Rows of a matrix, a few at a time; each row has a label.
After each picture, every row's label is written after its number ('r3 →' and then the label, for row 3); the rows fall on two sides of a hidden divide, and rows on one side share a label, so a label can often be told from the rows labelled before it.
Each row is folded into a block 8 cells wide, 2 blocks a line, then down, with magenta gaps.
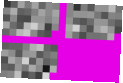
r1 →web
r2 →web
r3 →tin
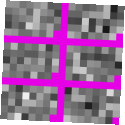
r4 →web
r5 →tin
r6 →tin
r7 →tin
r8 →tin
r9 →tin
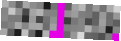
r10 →web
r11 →tin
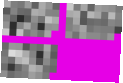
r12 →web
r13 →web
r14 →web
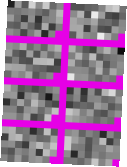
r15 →tin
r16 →tin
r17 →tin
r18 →web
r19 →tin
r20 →tin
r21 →web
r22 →web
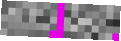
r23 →web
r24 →tin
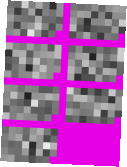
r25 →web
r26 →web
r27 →web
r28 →web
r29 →web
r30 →web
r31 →tin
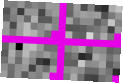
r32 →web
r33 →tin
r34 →tin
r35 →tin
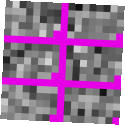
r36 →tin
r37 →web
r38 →tin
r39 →tin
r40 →web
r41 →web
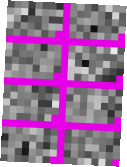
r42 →web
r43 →tin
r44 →web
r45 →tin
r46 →web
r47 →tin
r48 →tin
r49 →tin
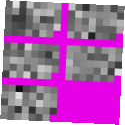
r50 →tin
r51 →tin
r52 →tin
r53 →tin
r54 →web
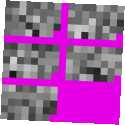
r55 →web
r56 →tin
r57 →web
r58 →tin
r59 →tin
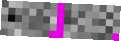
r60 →tin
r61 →tin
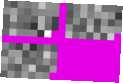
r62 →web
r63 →web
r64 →web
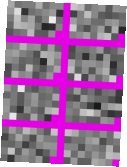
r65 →tin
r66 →web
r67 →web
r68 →tin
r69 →web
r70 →tin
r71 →tin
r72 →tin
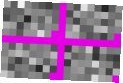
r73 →web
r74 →web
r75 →web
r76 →tin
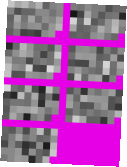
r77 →tin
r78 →web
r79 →web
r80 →tin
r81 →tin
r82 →tin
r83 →tin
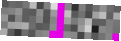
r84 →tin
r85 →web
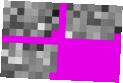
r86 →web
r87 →web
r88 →web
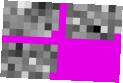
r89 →web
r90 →tin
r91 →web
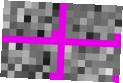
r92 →web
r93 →tin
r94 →tin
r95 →web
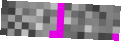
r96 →tin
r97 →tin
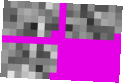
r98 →tin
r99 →tin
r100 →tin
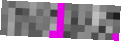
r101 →tin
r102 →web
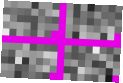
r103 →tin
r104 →web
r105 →web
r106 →tin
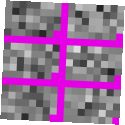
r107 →tin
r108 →tin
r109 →tin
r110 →tin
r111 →tin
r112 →web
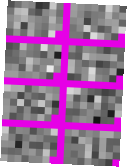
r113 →web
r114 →tin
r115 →web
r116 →web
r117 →web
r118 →tin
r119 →web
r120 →tin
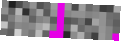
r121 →web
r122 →web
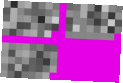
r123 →web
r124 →tin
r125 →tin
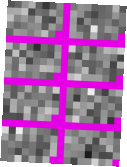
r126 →web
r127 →web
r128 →web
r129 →tin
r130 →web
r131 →tin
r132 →web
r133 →web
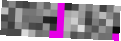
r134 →web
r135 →web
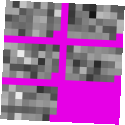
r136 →web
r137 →tin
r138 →web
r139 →tin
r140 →web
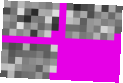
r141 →web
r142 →web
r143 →tin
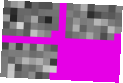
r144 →tin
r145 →web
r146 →tin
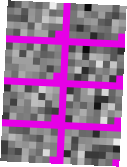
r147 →tin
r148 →tin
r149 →tin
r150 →web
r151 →tin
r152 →tin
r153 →web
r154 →tin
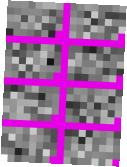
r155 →tin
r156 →tin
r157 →tin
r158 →web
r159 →web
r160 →tin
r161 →web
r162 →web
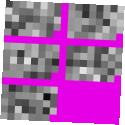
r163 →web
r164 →web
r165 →tin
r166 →tin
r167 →tin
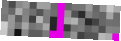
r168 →web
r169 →tin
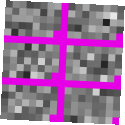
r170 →web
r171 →web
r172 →tin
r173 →tin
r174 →tin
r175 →web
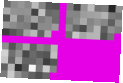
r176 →web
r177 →web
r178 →web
